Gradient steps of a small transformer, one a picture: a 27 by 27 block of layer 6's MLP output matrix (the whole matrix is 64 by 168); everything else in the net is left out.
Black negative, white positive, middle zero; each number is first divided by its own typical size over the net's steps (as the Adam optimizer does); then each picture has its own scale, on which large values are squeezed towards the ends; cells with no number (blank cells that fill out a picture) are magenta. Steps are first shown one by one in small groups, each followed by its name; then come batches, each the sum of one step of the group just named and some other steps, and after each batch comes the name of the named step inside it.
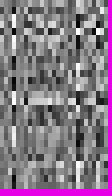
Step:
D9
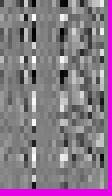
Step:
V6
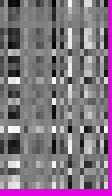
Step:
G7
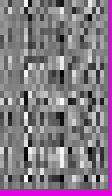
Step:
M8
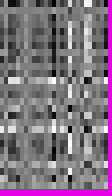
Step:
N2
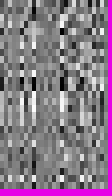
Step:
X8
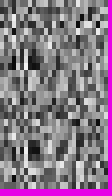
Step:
D9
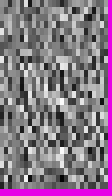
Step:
M8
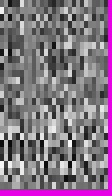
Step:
G7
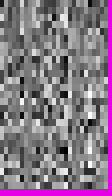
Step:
G7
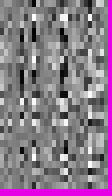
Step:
V6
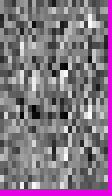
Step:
N2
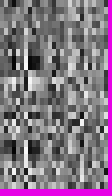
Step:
G7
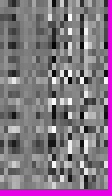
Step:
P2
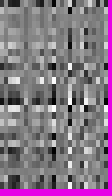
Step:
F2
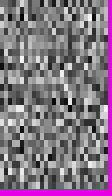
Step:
F2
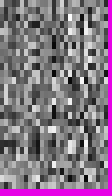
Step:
P2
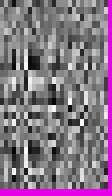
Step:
F2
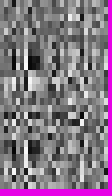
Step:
P2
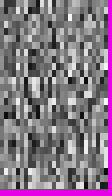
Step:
P2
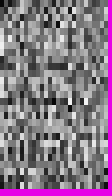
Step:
F2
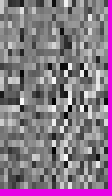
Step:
F2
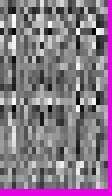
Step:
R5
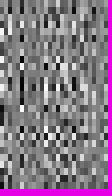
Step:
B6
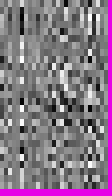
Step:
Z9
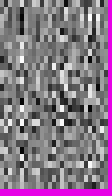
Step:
Z9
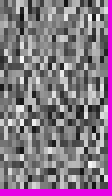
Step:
Z9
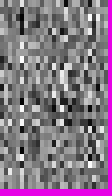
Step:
Z9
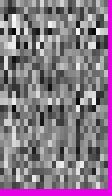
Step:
R5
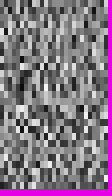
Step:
B6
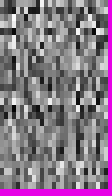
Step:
R5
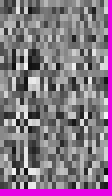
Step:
B6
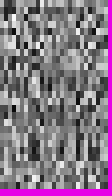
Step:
R5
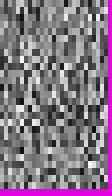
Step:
Z9
